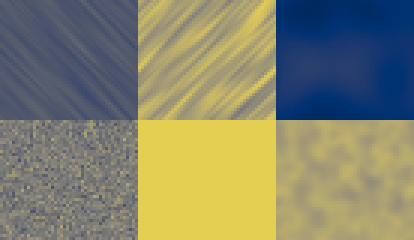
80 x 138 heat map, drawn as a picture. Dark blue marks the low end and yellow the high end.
It is made of 2 by 3 panels. Panel 1,1: low, slanting down to the right, faint in contrast. Panel 1,2: high, slanting up to the right. Panel 1,3: very low, smooth, faint in contrast. Panel 2,1: middling, fine-grained. Panel 2,2: very high, flat. Panel 2,3: high, blotchy, faint in contrast.
